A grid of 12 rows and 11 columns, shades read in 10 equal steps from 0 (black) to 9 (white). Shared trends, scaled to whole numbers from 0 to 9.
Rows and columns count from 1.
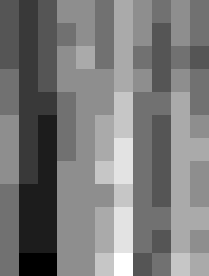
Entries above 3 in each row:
8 7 6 8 9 8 8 8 8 9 8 8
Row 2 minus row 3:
0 0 0 -1 -1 0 0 1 0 1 1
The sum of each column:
48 19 20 56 61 65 86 50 40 68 57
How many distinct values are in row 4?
5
